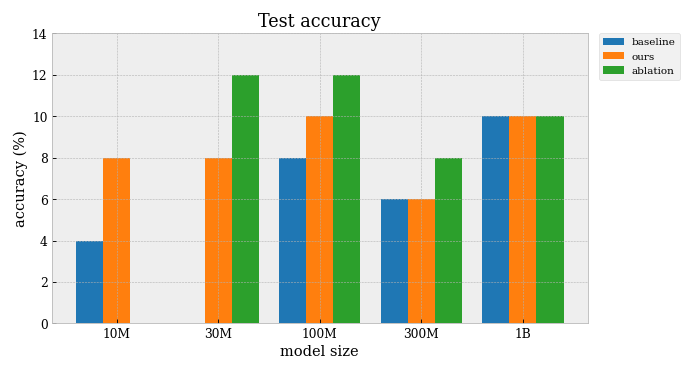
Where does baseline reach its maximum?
1B
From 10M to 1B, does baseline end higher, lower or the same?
higher
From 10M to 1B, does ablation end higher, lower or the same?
higher
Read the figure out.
Title: Test accuracy
x-axis: model size, ticks 10M 30M 100M 300M 1B
y-axis: accuracy (%), ticks 0 2 4 6 8 10 12 14
Legend: baseline, ours, ablation
Values:
baseline: 4 0 8 6 10
ours: 8 8 10 6 10
ablation: 0 12 12 8 10
